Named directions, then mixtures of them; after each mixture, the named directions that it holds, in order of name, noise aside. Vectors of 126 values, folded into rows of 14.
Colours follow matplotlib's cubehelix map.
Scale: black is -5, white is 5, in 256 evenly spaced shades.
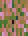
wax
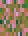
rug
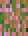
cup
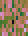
wax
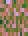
rug, wax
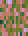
rug, wax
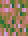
cup, wax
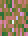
wax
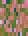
rug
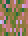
cup, rug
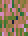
wax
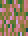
cup, rug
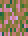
cup, wax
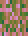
cup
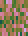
rug, wax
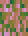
cup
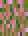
cup, rug
